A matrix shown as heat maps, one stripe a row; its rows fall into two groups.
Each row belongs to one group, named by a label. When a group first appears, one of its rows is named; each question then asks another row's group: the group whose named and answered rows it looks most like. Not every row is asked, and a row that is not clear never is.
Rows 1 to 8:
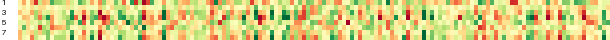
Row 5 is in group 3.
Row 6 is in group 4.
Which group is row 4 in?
3
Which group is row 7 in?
3
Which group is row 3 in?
3
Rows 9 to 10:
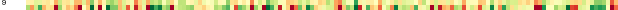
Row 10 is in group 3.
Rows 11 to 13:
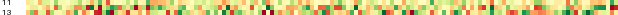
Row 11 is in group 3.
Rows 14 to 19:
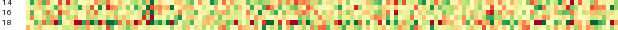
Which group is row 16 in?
4
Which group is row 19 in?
3
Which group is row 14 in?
4
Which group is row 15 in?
3
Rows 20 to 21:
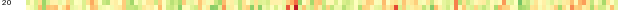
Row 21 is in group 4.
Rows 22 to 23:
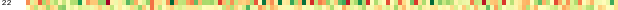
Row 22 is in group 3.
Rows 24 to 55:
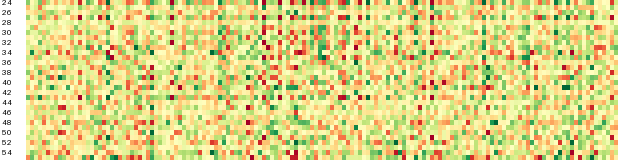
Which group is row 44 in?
3
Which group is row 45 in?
4
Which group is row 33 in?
3
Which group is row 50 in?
4
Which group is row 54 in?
4
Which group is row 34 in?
4
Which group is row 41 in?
4
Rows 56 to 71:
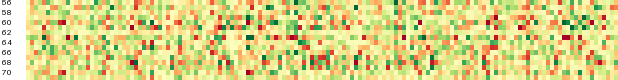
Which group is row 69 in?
3
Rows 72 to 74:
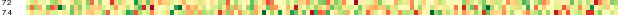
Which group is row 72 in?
3
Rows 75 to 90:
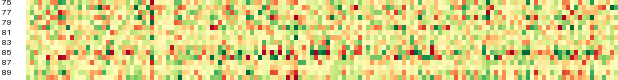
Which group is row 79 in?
4
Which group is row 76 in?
3
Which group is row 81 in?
3
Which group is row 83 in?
3
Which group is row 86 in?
4
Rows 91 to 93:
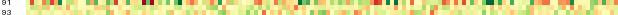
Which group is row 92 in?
4
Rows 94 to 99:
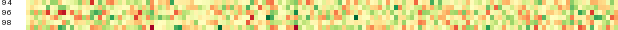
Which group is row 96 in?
4
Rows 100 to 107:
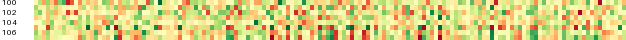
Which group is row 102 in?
4
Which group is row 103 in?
3
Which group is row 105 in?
3
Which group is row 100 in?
4
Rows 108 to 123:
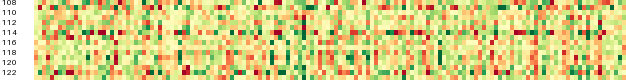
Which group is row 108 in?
3
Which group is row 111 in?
4
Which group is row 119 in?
3
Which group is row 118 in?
3
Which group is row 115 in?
4
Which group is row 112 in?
4
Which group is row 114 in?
3
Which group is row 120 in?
3
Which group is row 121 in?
4
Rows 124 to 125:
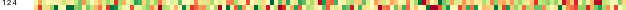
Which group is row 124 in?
3
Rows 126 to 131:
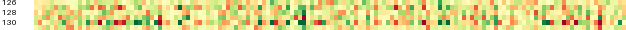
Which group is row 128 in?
4
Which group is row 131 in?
4
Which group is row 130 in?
3
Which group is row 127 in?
3
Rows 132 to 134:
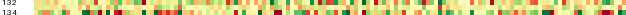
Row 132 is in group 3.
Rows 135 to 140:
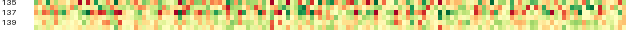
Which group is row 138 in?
3
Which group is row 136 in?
4
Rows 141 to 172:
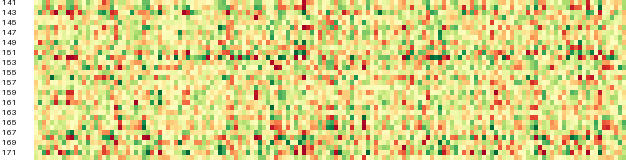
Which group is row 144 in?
4
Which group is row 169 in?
3
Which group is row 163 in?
3
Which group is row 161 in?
4
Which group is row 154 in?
3
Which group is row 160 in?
4
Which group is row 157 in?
3
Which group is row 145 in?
3
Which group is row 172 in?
3
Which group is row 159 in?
4
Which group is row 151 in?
4
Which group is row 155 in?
4
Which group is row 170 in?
4
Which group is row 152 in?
4
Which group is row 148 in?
3
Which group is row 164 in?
3
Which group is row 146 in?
4
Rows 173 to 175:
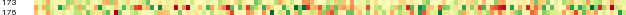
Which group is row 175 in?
3
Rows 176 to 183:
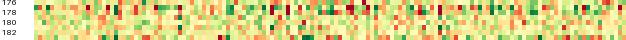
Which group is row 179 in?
3
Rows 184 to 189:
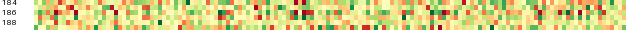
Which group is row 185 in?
4
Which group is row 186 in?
4
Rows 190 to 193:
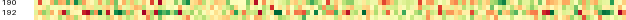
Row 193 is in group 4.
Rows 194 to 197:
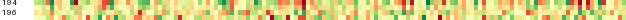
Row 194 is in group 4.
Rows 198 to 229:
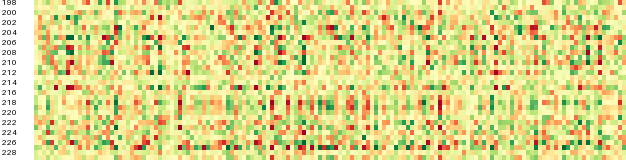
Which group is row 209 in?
4
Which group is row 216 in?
3
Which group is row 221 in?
3
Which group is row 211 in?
4
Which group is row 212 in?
4
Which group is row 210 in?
4
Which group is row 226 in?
4
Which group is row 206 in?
3
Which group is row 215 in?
4
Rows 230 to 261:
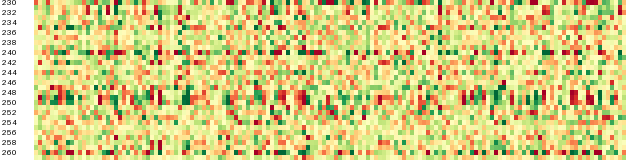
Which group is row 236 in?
3
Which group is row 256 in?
4
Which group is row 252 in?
3
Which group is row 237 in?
4
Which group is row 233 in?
4
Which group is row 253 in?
3
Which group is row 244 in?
4
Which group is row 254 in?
4
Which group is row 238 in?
3
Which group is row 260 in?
4
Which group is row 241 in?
3
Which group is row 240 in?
3
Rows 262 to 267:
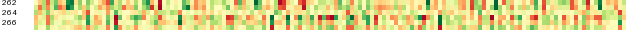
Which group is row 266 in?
3
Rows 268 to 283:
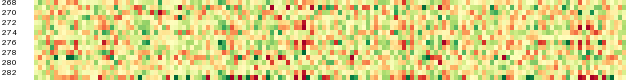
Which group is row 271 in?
3
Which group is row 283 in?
4
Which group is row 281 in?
4
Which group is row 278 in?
4
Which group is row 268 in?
4
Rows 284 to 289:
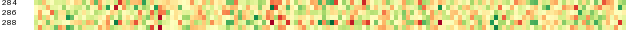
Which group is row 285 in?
3
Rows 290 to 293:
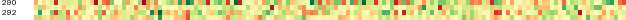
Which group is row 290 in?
3
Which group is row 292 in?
4
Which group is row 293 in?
4
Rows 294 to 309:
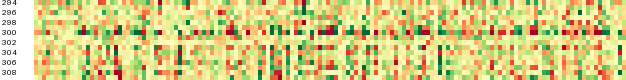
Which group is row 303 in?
3
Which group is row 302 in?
4
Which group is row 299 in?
3
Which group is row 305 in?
3
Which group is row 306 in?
3
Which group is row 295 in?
4
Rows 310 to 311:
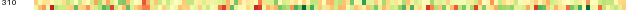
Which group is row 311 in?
4
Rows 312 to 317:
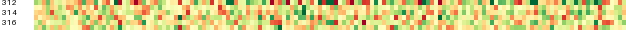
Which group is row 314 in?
4
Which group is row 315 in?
3
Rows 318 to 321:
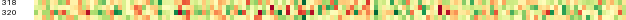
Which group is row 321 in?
4
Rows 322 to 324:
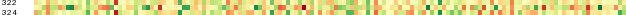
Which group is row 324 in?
3
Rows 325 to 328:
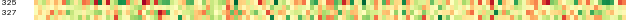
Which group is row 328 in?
3
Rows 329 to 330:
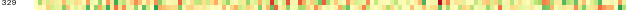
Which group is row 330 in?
3
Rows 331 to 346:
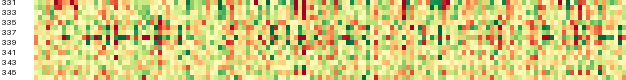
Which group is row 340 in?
4
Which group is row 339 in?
3
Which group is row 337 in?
3
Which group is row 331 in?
4
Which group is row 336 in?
3
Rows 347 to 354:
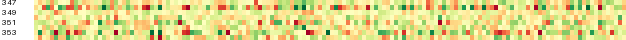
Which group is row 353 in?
4
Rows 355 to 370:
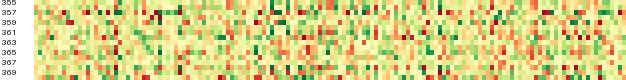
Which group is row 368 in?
3
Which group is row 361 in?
3
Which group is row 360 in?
3
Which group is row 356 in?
3
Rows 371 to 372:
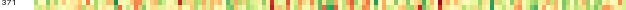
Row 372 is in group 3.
